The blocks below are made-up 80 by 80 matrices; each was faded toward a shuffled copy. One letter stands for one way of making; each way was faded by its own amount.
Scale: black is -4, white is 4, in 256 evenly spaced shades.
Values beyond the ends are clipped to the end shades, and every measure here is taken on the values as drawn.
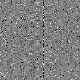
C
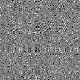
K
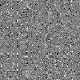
C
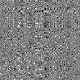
K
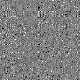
K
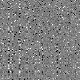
C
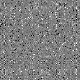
C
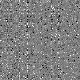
C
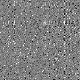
C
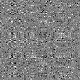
K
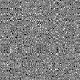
K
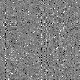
C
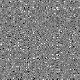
K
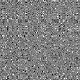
K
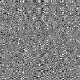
K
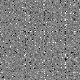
C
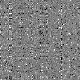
C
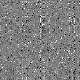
C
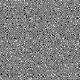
K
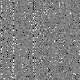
C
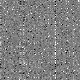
C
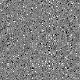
C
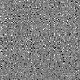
K
